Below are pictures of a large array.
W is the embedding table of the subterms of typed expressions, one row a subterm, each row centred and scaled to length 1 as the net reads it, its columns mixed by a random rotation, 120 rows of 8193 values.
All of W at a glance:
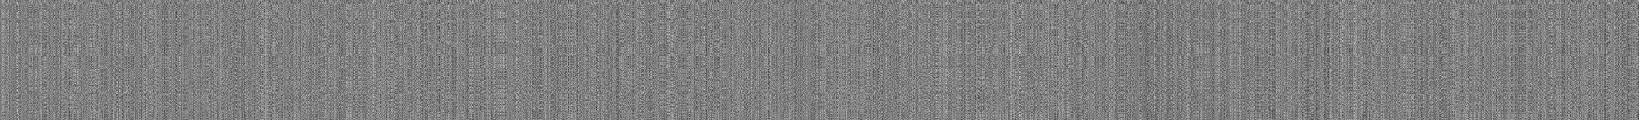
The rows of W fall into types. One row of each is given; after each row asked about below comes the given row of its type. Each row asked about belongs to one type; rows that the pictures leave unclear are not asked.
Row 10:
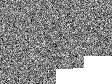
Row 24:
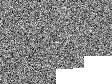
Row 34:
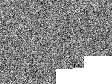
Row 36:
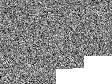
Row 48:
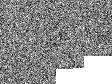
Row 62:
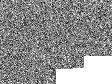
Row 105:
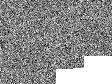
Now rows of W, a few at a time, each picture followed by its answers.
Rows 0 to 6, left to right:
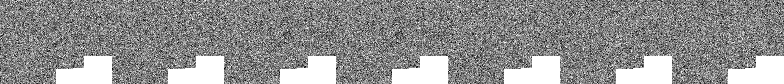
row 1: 62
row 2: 48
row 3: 48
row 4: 24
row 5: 105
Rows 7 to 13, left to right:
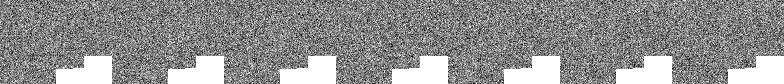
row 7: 34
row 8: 105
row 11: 34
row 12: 34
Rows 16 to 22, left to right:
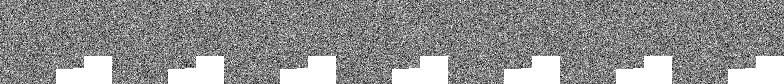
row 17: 34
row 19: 24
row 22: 10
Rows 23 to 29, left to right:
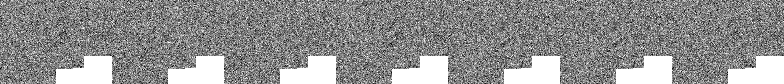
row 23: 48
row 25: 62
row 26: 48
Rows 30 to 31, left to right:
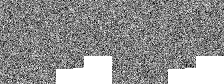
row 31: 34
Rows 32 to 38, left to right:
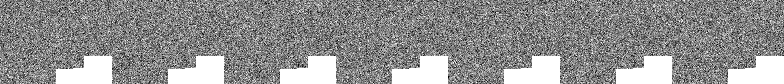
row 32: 105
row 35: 105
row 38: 105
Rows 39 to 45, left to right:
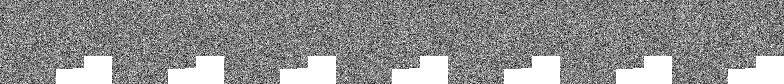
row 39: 48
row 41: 10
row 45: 48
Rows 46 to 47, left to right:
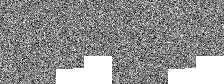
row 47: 24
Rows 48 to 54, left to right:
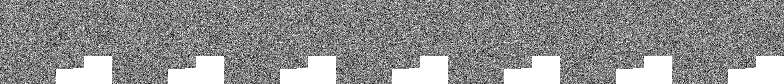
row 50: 24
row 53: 24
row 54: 105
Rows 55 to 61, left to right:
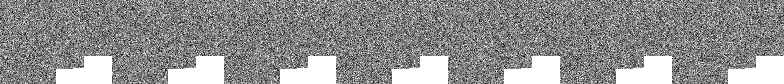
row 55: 48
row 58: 62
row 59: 10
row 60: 62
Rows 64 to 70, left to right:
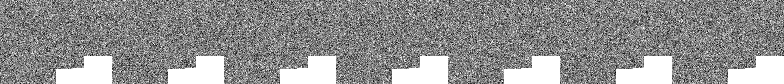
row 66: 34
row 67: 62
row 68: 10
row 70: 105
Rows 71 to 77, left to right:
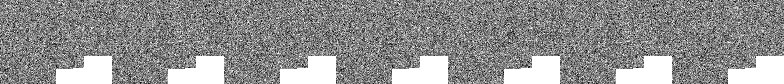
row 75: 48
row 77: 24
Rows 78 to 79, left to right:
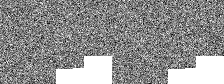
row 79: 10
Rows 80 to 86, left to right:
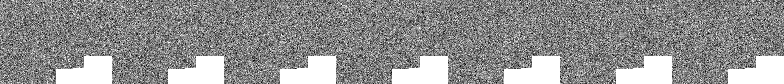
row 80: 62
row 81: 24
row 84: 105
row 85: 36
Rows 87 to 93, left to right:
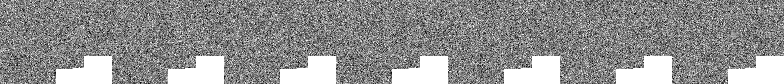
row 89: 36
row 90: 62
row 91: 34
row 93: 36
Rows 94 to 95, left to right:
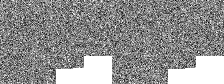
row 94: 62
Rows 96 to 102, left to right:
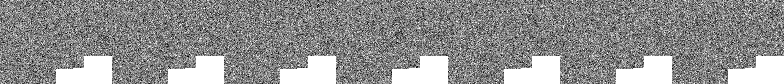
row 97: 10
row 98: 10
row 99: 48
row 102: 62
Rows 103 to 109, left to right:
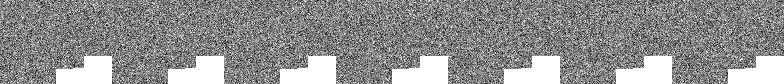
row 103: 34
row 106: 62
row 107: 62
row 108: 36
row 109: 62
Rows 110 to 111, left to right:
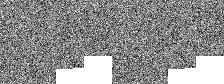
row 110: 34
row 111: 48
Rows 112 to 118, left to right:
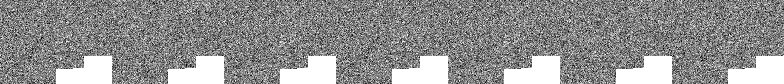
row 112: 24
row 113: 34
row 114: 105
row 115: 24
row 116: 105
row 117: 105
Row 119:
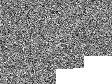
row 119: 105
